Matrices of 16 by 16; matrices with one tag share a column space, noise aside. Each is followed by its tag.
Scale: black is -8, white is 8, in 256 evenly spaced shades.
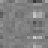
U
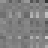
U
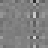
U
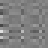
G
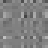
U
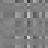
U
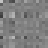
U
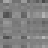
U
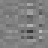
G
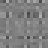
U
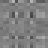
U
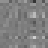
U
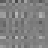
U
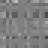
U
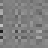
G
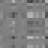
U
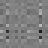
G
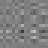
G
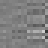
G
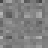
U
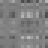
U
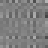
U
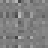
U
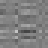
G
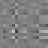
G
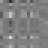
U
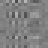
U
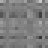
U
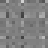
U
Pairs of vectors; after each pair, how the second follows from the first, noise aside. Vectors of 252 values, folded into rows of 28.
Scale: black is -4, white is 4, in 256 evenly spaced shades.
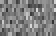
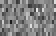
copied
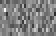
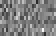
wrapped around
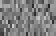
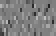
partly zeroed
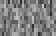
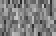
copied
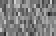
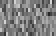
copied
